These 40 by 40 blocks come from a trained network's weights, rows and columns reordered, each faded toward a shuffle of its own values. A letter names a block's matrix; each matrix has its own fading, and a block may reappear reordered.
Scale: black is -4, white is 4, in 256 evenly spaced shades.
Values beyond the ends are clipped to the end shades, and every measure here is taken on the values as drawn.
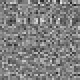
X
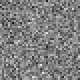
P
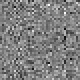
X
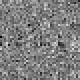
P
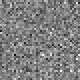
P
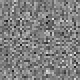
X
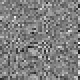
X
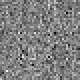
P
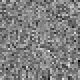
P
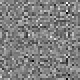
X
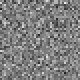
X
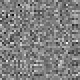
X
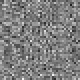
X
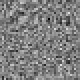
X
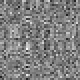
X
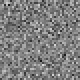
P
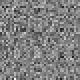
X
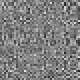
X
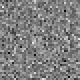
P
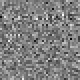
P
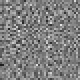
X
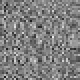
X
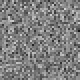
P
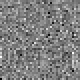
P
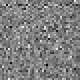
P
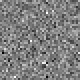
P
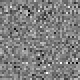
P
